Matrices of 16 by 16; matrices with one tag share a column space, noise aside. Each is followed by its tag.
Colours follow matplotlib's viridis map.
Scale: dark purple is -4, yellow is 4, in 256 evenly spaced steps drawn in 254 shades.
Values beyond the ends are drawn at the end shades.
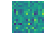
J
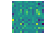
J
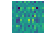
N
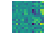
J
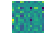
N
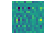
N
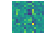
J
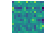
N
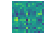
J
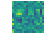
J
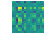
N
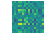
J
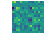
N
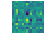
J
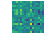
J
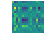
N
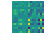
J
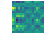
N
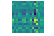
J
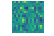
N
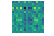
N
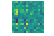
J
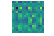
N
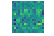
J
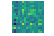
J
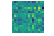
N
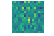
N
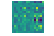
N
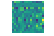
N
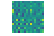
J
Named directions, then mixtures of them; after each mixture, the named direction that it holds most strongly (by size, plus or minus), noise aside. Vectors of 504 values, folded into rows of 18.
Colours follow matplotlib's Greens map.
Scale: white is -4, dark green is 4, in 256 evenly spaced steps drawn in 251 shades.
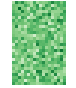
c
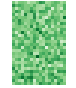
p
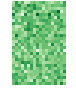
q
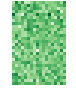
q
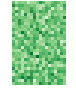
p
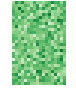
c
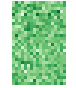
q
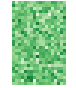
p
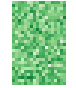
p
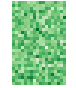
p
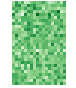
q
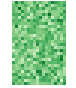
c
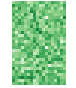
p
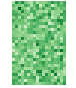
c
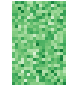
c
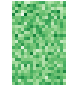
q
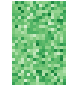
c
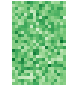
p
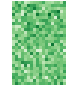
q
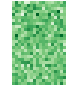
q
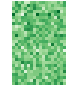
q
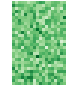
p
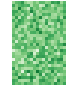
c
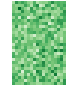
c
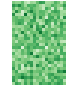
p
